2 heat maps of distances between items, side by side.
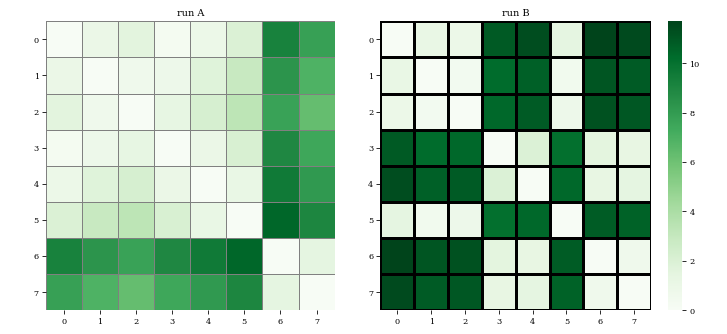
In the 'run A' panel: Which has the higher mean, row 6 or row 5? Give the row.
6
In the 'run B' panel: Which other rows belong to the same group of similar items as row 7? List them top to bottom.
3, 4, 6
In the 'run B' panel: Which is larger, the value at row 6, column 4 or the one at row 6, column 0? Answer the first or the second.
the second
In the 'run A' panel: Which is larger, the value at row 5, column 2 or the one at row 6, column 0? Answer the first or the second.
the second
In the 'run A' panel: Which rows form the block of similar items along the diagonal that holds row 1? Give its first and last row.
0 to 5
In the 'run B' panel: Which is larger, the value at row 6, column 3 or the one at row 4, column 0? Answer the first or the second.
the second
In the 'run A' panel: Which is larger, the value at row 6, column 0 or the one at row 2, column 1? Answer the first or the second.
the first
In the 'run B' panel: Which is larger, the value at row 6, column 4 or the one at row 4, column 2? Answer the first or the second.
the second
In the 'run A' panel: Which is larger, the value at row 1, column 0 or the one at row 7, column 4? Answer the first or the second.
the second
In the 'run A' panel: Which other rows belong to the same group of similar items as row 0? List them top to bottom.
1, 2, 3, 4, 5
